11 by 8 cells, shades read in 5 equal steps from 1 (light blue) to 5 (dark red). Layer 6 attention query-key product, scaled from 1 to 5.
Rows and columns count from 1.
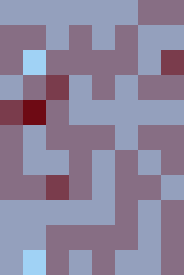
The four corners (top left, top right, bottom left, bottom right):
2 3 2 3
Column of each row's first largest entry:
7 1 8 3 2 1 1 3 6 3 3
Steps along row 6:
down up same same down up same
